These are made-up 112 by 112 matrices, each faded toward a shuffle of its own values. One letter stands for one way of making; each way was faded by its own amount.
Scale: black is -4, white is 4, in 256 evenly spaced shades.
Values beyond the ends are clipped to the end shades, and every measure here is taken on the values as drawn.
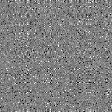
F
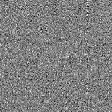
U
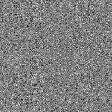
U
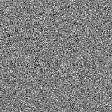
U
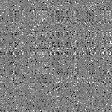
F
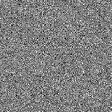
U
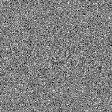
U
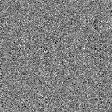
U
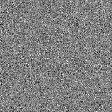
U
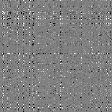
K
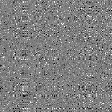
F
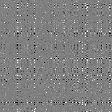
K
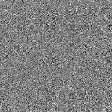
U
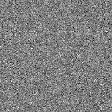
U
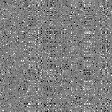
F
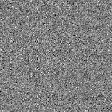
U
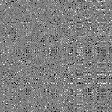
F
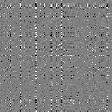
K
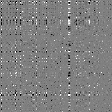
K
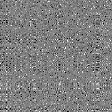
F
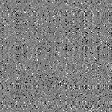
F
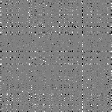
K
